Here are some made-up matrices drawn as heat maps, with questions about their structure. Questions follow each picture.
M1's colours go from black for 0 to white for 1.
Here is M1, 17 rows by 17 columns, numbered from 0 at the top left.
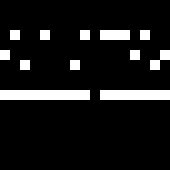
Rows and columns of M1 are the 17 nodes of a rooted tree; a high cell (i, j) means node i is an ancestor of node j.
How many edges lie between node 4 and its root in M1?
2
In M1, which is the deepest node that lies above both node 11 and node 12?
3
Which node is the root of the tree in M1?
9
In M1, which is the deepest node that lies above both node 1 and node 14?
3
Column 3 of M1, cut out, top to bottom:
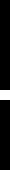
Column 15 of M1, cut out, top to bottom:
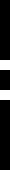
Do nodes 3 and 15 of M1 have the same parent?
no
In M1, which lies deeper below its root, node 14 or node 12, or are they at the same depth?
the same depth
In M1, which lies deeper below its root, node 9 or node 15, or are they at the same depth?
node 15
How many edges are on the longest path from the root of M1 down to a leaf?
2
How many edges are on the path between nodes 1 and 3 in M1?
1
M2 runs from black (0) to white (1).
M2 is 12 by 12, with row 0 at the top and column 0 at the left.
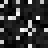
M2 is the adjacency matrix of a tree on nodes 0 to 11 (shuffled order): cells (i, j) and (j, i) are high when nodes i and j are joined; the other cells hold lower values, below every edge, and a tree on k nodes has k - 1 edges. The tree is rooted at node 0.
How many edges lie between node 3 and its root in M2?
2
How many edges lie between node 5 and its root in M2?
2
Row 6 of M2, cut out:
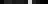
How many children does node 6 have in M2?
0
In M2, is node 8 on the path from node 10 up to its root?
no
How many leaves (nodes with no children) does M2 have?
9
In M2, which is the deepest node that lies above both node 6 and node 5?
7
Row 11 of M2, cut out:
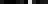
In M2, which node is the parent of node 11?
7
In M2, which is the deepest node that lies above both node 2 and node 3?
4
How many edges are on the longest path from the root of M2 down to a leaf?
2
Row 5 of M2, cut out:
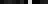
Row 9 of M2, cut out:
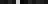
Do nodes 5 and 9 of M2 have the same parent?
no
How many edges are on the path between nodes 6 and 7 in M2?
1
